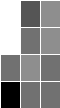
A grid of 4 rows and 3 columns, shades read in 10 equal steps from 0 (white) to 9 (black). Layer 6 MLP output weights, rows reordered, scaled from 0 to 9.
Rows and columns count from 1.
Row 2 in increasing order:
0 4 5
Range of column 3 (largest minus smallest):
1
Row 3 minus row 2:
5 -1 1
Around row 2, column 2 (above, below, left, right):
6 4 0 4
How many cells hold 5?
5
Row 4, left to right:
9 5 5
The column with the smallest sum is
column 1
